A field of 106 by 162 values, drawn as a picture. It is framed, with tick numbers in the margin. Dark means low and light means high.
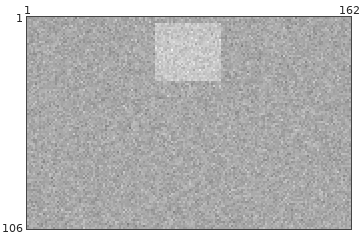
No overall slope runs across the table. No single row or column stands out from its neighbours. There are no regular stripes. The halves do not mirror each other. In the top middle lies a patch that is higher than the rest.
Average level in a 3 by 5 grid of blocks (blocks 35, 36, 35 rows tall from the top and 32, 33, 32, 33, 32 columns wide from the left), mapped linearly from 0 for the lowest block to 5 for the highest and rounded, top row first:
00500 / 00000 / 00000
